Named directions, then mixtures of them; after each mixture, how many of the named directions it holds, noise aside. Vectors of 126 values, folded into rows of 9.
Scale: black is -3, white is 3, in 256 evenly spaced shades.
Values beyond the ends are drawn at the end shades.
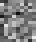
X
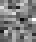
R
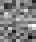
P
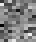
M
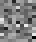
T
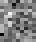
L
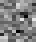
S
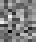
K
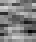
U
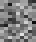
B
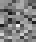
two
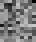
three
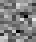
one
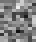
two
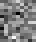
one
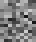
two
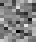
two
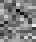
two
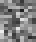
two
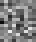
one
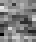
three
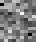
three
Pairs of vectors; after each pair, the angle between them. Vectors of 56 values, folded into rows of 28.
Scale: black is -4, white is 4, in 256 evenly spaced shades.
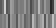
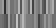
partly opposed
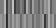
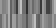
orthogonal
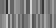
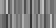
nearly opposite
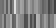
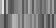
orthogonal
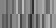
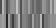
partly aligned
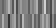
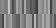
orthogonal
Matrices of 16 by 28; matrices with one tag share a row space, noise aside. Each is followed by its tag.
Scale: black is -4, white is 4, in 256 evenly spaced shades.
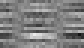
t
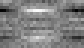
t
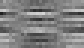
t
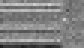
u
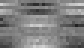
t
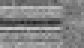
u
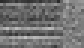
u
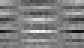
t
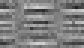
t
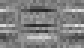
t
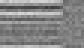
u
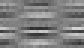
t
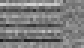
u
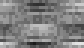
t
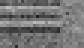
u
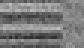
u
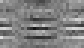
t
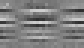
t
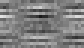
t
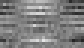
t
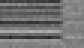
u
